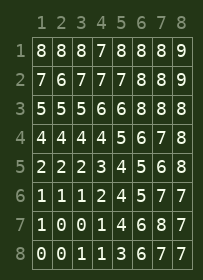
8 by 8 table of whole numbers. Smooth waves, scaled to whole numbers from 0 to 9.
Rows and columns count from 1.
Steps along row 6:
same same up up up up same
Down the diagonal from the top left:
8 6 5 4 4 5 8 7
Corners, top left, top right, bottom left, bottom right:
8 9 0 7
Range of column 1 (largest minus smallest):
8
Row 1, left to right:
8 8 8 7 8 8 8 9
